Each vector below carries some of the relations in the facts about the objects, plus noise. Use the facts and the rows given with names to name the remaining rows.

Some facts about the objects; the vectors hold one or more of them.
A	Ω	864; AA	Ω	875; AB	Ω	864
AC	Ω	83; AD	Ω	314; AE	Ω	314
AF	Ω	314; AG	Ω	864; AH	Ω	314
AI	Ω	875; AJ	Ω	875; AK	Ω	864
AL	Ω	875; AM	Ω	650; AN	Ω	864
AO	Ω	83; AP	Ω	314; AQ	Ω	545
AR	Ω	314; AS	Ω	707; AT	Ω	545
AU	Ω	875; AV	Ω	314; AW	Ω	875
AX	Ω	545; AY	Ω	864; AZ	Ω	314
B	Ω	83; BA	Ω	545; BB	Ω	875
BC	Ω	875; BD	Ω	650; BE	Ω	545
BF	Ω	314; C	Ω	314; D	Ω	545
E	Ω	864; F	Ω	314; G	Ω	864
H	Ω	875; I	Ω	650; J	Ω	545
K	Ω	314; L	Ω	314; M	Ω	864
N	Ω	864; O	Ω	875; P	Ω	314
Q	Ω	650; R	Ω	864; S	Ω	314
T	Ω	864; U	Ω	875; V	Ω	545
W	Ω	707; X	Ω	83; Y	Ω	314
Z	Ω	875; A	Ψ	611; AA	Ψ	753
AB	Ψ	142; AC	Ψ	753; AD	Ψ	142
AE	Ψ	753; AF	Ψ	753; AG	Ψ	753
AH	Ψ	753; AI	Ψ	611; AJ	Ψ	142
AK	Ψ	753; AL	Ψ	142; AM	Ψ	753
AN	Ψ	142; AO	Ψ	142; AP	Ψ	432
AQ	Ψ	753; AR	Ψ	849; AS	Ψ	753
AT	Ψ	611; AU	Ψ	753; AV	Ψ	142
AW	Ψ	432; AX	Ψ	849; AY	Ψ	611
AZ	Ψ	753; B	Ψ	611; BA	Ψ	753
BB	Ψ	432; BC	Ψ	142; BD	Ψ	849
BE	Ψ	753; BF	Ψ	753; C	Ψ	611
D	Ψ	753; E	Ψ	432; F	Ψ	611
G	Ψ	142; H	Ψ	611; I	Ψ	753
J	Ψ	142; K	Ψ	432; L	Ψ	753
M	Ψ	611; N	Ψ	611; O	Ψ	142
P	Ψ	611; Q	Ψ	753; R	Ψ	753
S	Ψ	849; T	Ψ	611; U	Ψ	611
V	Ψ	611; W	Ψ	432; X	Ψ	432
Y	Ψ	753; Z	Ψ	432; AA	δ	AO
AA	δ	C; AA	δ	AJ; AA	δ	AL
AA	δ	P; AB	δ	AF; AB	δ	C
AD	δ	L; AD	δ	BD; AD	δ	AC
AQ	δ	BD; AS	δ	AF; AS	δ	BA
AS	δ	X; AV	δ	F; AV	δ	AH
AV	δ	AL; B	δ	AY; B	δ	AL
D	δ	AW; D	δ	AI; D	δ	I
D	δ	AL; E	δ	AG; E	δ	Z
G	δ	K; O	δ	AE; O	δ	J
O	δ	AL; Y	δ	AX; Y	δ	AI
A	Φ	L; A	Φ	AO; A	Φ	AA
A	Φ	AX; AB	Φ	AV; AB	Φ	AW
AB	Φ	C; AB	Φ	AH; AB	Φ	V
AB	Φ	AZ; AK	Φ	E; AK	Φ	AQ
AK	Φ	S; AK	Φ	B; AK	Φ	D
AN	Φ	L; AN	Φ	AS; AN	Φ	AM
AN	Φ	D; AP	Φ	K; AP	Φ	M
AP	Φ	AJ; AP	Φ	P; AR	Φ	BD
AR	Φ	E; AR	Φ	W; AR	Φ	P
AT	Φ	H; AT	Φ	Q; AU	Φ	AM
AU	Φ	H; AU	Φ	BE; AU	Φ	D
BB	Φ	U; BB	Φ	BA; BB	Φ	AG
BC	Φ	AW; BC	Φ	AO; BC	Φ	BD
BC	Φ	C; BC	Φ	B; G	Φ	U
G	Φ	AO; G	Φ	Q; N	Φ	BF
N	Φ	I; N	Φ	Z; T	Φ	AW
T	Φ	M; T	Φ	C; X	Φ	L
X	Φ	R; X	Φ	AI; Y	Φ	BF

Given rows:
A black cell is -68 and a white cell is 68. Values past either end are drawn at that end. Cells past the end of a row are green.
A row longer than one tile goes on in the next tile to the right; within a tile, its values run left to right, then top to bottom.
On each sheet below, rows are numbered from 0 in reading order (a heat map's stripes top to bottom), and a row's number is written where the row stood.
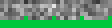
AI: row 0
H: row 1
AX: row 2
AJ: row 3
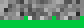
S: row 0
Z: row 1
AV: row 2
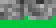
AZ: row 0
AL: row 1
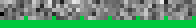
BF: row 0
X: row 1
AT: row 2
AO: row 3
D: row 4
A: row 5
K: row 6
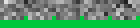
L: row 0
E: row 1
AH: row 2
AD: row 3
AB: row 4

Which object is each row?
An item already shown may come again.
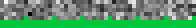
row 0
L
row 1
BF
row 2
P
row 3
AK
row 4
AN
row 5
AA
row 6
AR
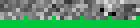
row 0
E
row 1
W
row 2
AW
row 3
AU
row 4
Y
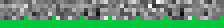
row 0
H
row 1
AA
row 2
Z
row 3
N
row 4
BB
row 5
G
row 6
N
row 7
AO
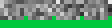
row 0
C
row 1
U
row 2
AP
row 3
BD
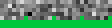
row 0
BB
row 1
Y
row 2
I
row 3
AM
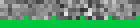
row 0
B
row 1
J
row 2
AM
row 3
T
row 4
F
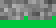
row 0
V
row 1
AC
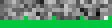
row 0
AS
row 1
BC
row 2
Q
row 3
N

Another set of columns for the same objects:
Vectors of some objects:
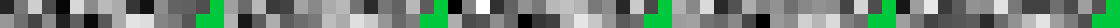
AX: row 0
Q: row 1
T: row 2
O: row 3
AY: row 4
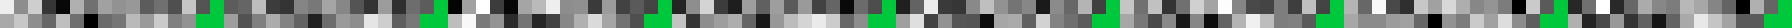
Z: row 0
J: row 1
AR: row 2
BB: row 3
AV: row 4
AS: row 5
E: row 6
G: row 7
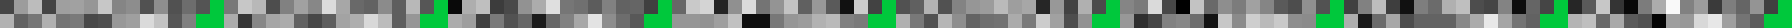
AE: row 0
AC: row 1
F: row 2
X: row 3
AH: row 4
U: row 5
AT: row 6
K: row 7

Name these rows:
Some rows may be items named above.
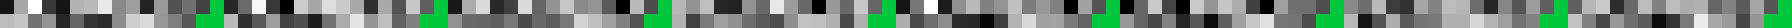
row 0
AR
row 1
BD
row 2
A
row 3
I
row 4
AN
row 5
AX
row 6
Q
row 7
Y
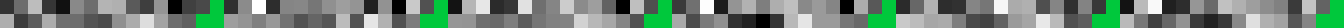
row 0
AT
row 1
AB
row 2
A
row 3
AN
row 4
AP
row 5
N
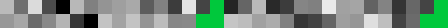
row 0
AW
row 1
AP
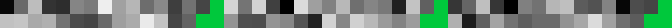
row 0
AP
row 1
AO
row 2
AT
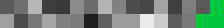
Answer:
J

